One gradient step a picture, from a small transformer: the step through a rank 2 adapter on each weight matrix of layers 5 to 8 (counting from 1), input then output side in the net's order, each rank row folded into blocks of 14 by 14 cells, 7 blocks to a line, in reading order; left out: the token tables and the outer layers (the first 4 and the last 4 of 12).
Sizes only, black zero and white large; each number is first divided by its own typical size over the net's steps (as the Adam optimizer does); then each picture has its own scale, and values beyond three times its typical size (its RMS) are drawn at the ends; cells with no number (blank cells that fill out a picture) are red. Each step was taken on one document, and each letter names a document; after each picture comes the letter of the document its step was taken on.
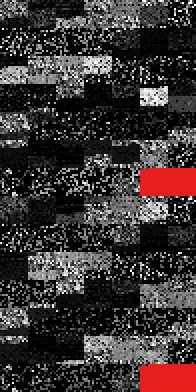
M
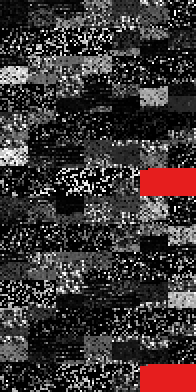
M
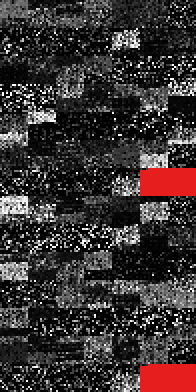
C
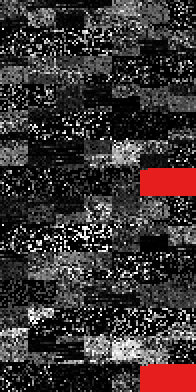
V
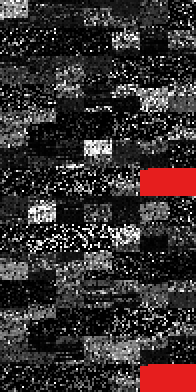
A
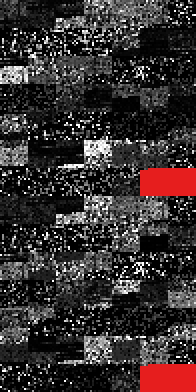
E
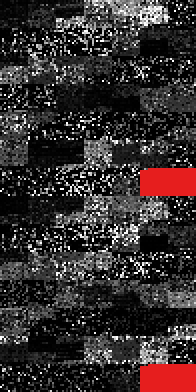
E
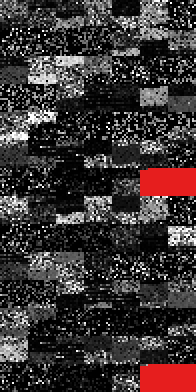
M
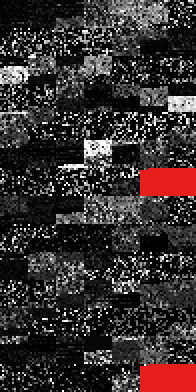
V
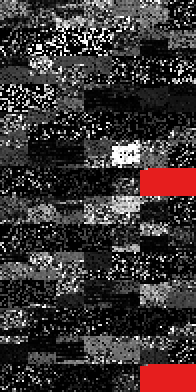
M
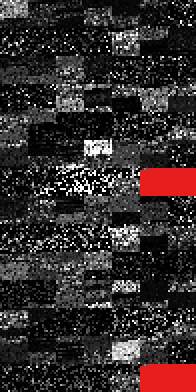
A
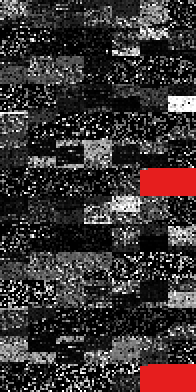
V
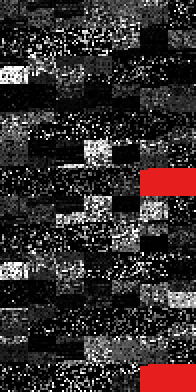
E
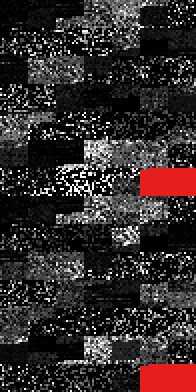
E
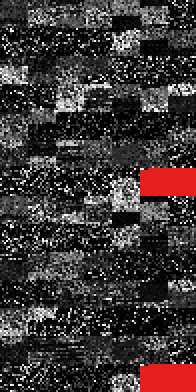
C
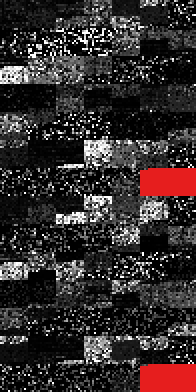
E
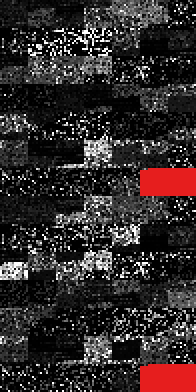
E
